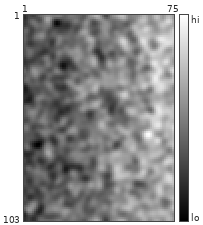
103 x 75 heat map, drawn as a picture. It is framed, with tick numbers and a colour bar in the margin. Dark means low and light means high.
Slope: up to the right. Stripes: none. Histogram: bell-shaped. Grain: blotchy. Average level on the scale: 50%.
